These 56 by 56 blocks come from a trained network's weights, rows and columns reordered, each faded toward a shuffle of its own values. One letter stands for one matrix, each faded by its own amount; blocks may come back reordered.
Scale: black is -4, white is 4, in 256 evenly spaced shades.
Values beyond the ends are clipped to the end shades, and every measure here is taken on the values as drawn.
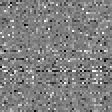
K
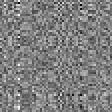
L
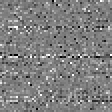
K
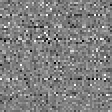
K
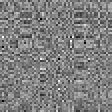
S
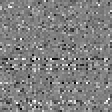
K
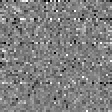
K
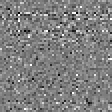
K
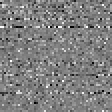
K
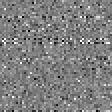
K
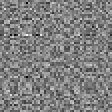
S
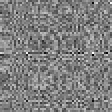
S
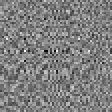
S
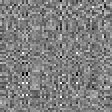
L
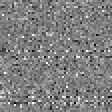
K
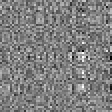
L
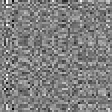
L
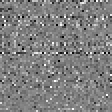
K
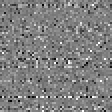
K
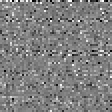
K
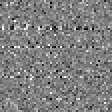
K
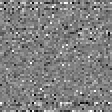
K
